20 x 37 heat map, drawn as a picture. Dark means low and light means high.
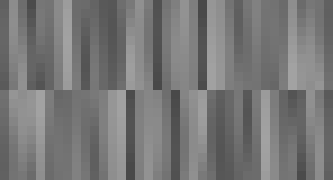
Values change most from cell to cell in the centre. The grain runs up and down. No overall slope runs across the table. A half turn leaves it unchanged.
